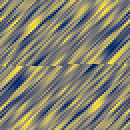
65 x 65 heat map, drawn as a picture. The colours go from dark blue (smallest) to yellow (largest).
No seam splits the table. The centre is the smoothest part. Streaks slant up to the right. A half turn leaves it unchanged.
